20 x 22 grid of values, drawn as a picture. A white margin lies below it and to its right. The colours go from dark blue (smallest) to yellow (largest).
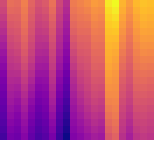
Slope: up to the top right. Lone odd cells: none. Grain: streaks running down. Histogram: bell-shaped. Ninth with the highest average: top right. Mirror symmetry: none.
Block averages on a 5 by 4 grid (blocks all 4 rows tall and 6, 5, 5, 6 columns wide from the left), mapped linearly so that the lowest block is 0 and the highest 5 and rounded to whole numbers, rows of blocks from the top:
3 3 4 5 | 2 2 4 4 | 2 1 3 4 | 1 1 3 3 | 0 0 2 2
